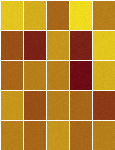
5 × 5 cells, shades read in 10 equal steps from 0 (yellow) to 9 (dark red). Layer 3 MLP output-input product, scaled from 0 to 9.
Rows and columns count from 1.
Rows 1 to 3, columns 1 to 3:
1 2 5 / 6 8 3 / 5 4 4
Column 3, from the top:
5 3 4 4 3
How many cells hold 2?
2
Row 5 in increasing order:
3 4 4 5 5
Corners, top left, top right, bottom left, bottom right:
1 4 4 4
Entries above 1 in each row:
3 4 5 5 5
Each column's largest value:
6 8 5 9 7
